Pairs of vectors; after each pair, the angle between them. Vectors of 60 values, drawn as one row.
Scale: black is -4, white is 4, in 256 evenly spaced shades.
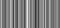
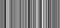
orthogonal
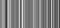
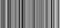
nearly opposite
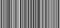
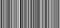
nearly parallel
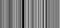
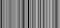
partly aligned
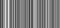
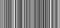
orthogonal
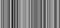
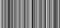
partly aligned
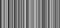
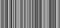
partly opposed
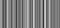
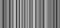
partly aligned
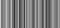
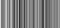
nearly parallel
